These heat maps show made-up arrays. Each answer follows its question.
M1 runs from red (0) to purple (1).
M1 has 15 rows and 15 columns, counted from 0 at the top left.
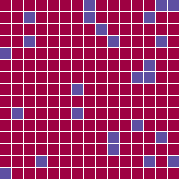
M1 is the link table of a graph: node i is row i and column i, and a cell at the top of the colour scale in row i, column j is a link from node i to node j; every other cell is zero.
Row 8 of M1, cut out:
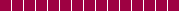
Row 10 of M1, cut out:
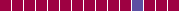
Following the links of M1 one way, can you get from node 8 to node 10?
no
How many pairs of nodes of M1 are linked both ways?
2
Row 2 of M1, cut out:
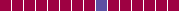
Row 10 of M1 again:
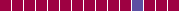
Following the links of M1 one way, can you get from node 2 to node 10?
no
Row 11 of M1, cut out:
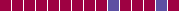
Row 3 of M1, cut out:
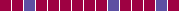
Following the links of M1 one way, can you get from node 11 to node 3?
yes
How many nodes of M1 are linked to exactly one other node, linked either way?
4
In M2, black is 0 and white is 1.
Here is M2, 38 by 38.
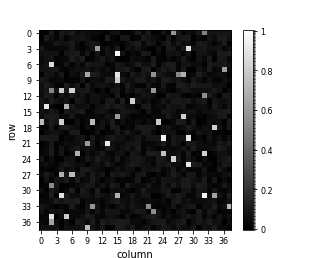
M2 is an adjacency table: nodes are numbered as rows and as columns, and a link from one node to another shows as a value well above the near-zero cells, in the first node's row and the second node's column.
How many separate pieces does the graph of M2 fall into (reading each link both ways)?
3
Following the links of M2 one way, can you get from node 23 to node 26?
yes
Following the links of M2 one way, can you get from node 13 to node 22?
yes
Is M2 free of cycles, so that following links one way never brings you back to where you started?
yes
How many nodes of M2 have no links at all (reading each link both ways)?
2
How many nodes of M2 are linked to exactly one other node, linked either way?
3
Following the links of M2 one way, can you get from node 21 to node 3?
no
